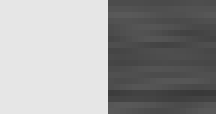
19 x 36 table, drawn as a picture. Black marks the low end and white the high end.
It is made of 1 by 2 panels. Panel 1,1: very high, flat. Panel 1,2: low, streaked across, faint in contrast.
